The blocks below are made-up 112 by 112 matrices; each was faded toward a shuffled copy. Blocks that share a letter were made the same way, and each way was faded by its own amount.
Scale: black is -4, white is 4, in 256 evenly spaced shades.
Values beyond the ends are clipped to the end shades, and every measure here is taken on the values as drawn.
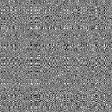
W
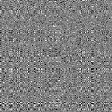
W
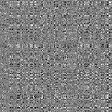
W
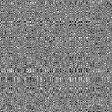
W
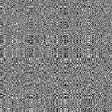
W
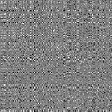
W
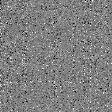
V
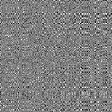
W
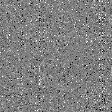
V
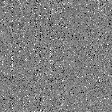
V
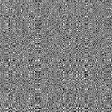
W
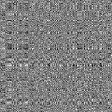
W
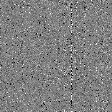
V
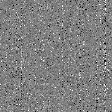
V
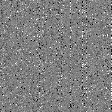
V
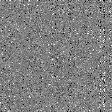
V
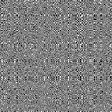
W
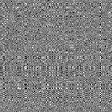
W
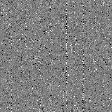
V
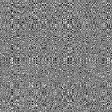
W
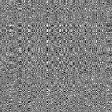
W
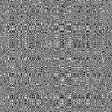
W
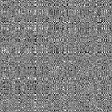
W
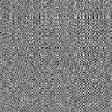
W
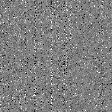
V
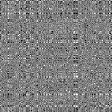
W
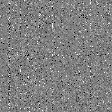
V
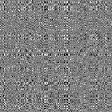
W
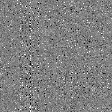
V
